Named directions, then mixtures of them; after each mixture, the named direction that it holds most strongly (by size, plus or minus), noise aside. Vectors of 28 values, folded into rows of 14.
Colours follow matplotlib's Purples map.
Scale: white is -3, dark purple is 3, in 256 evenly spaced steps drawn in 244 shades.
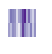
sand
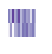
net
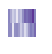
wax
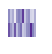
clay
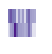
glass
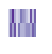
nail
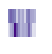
glass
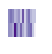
glass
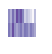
wax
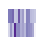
glass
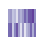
wax
